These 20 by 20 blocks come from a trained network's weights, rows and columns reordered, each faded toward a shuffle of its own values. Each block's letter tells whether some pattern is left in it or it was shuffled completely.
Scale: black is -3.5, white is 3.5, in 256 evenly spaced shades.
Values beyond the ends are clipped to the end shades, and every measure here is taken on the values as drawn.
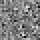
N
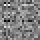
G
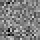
G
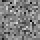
N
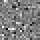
N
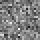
N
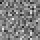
G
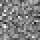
G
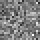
G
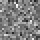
N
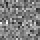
G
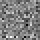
G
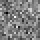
N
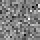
N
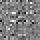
G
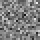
N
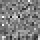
G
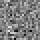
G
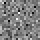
N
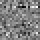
G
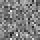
G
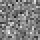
N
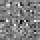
G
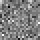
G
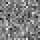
N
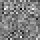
G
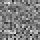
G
